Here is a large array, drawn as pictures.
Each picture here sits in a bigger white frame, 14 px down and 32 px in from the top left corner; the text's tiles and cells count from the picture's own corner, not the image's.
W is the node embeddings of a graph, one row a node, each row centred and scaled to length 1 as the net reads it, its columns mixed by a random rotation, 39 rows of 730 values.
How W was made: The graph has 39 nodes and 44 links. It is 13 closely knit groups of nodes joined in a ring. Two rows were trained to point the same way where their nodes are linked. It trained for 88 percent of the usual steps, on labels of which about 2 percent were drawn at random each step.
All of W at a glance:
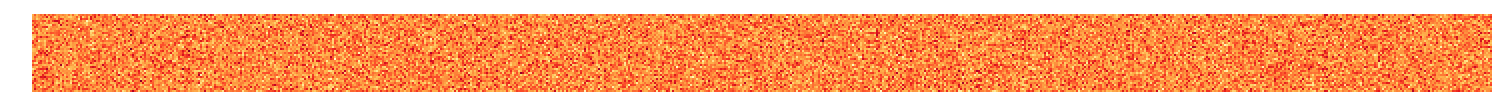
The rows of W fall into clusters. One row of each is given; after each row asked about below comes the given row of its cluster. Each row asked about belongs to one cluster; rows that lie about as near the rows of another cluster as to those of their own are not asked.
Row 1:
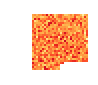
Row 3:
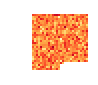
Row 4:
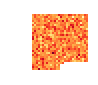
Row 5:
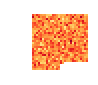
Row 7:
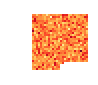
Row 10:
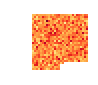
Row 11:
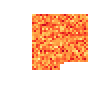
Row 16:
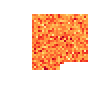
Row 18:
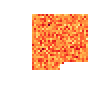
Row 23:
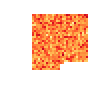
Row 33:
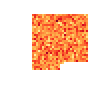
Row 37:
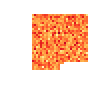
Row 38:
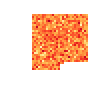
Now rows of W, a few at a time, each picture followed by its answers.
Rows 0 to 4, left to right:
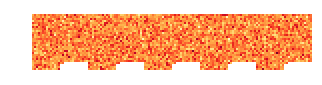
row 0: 38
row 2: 7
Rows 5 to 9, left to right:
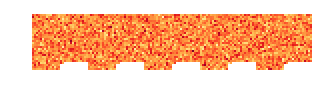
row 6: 37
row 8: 10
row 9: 16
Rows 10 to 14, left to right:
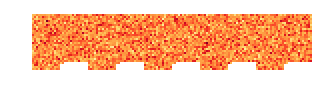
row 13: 16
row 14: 33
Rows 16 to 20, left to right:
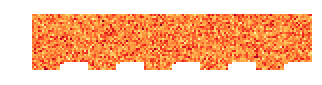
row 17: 10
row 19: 23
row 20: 11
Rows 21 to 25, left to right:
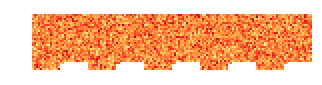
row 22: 38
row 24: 23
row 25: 5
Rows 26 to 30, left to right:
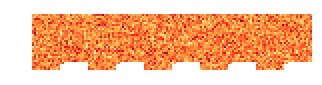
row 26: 1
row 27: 11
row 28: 4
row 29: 1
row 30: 18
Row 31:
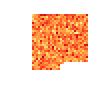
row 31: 3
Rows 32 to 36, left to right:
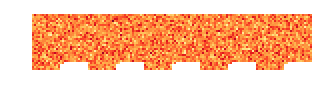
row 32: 37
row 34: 18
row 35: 7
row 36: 4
